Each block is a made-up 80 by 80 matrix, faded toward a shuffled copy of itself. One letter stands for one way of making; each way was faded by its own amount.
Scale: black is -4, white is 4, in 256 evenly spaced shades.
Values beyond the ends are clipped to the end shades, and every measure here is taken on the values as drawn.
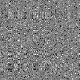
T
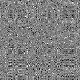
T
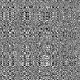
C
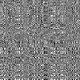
C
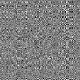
C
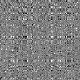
C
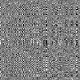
C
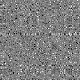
T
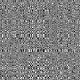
C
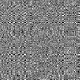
C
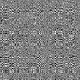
C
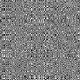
C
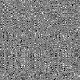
T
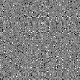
T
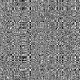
C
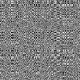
C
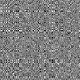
C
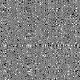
T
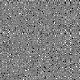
T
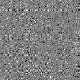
T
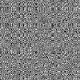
C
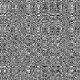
C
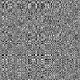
C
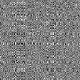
C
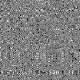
T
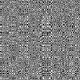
C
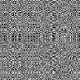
C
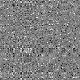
T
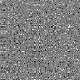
T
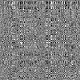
C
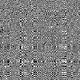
C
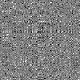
T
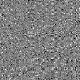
T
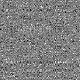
T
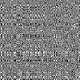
C
